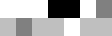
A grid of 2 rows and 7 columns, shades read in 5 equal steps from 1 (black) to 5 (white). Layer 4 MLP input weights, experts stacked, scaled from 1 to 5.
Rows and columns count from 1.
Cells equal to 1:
2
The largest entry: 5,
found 5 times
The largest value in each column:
5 5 5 4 5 5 4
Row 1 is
5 5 5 1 1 5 3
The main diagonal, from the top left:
5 3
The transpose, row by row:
5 4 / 5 3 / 5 4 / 1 4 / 1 5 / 5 4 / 3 4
